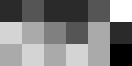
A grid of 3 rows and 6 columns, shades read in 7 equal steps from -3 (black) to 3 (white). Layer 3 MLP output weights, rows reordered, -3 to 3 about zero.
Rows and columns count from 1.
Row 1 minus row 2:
-4 -2 -2 -1 -2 5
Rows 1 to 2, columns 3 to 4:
-2 -2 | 0 -1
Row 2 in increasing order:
-2 -1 0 1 1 2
